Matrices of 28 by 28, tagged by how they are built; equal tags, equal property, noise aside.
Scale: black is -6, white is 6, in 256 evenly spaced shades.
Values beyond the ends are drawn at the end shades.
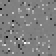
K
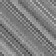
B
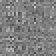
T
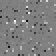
K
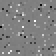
K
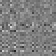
T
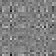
T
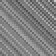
B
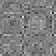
T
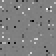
K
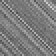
B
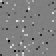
K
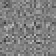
T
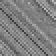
B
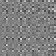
T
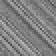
B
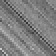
B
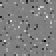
K
